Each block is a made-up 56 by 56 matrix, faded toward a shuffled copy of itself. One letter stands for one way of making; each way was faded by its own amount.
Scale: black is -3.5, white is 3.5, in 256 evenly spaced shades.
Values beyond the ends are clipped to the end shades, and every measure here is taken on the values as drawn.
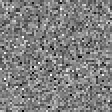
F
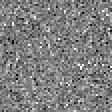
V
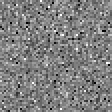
V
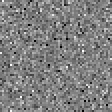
V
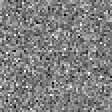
F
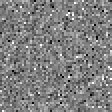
V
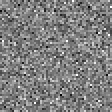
F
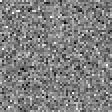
F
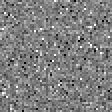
V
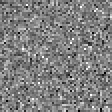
F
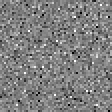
V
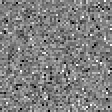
V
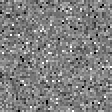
V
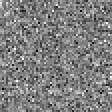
F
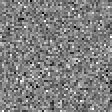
F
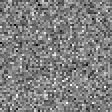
F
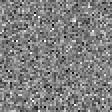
F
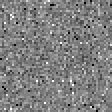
V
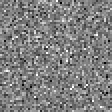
F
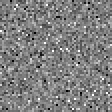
V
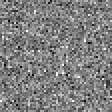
F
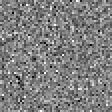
F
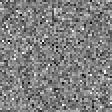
F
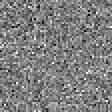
F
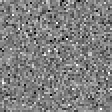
V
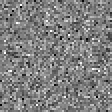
F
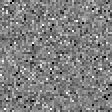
V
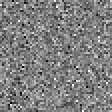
F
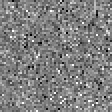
V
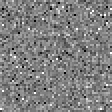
V
